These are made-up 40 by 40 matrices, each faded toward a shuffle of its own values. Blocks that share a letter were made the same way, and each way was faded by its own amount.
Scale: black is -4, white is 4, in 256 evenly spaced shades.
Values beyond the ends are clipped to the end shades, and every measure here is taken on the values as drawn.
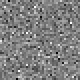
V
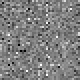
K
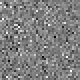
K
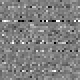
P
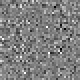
K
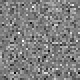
K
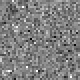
V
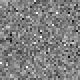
V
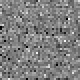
K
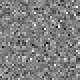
K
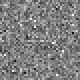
V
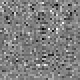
K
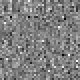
K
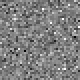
V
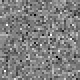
V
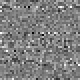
P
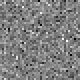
V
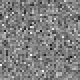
V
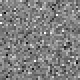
V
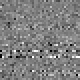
P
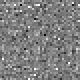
K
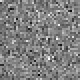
V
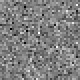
V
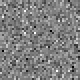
V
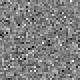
V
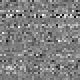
P
